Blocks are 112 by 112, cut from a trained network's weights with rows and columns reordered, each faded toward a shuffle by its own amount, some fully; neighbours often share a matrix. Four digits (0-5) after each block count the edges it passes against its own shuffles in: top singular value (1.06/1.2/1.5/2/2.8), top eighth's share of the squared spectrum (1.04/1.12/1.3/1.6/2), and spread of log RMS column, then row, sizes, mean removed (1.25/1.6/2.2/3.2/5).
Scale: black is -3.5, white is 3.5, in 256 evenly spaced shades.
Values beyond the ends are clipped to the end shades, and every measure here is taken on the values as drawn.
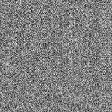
4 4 1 2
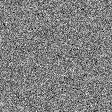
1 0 0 0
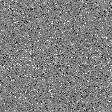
2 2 0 1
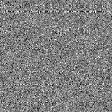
4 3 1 2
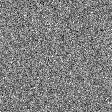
0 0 0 0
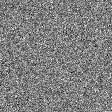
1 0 0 0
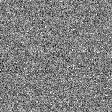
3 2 0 1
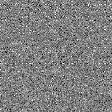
4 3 1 2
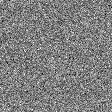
1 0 0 0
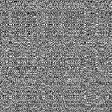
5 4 2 3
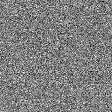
3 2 0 1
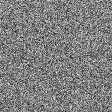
0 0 0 0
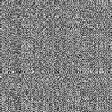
4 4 2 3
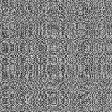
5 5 2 3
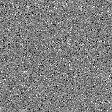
3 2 0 1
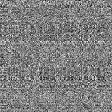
4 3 1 2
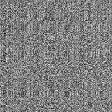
4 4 1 2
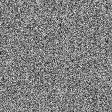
2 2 0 0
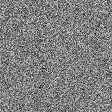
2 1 0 0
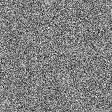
1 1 0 0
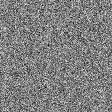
1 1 0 0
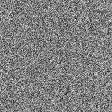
3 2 0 0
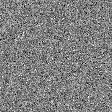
1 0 0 0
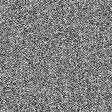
2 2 0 0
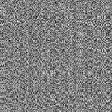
5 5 2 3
